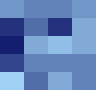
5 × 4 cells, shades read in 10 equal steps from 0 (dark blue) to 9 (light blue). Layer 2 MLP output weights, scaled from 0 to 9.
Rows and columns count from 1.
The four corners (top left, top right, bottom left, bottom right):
6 6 9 5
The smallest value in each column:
0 4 1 5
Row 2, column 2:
4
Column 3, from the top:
5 1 8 5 7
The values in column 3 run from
1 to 8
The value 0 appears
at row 3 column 1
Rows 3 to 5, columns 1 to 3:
0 7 8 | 2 5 5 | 9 4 7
